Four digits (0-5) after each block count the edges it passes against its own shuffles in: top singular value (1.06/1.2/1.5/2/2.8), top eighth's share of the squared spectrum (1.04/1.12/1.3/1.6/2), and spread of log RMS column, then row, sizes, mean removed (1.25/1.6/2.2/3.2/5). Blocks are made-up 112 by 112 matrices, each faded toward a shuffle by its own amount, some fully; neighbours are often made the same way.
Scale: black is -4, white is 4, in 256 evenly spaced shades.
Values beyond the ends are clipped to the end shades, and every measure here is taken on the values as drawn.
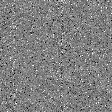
1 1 1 0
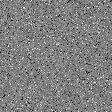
0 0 0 0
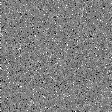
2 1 2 0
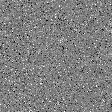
0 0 0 0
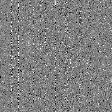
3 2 3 0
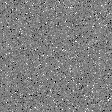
0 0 0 0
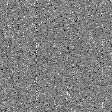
2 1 2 0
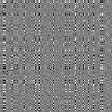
5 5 4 4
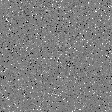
2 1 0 0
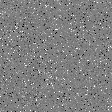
0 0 0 0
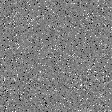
3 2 0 0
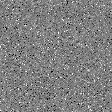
3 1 0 0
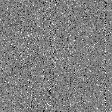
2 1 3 0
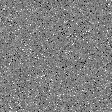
0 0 0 0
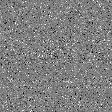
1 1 0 2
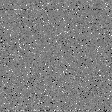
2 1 0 1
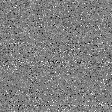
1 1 0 2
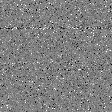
2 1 0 1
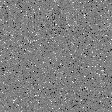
2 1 0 0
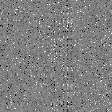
4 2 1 1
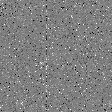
3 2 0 0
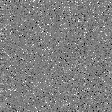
3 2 1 0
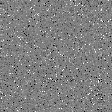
3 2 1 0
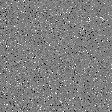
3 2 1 0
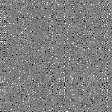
4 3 2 1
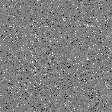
3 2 1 1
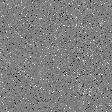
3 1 0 0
